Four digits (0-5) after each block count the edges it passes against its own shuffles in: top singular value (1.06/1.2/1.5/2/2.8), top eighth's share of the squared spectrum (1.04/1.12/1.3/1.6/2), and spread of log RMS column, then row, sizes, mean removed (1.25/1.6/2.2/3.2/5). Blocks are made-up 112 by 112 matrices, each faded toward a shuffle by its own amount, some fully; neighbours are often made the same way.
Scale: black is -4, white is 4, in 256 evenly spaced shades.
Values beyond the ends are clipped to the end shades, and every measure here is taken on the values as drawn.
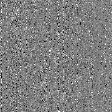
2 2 3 0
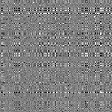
5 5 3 4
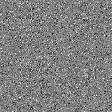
4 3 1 1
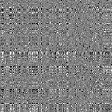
5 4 3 3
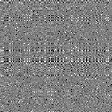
5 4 3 3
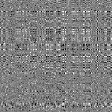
5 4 3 4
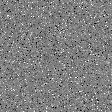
0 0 0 0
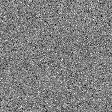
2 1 0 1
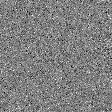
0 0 0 0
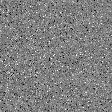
1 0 0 0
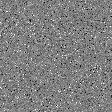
1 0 0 0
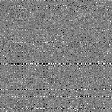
5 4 2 3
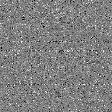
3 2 0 2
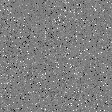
1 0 0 0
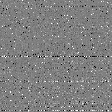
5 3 1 2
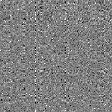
4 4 3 2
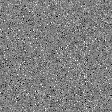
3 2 0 0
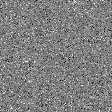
2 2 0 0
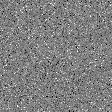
0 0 0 0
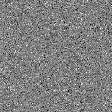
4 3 1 1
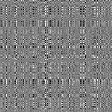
5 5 4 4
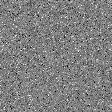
2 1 0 0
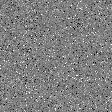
2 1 0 0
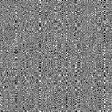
5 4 3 3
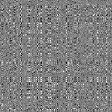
5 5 4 3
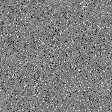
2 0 0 0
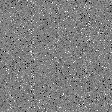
1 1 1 0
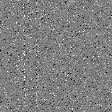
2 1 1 0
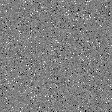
1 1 1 0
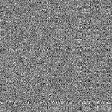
4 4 2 2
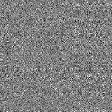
4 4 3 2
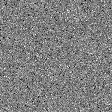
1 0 0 0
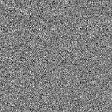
4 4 2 2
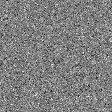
2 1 0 0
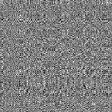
4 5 3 3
